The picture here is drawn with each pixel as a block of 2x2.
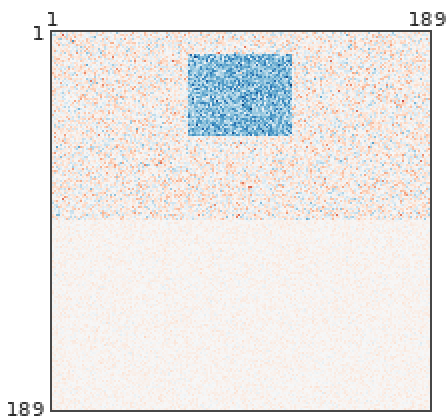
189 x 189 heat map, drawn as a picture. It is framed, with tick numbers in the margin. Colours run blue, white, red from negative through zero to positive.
Ninth with the lowest average: top middle. Histogram: skewed, a long tail of low values. Stripes: none. Seam: horizontal, 50% of the way down, the bottom part calmer. Odd patch: lower, in the top middle.
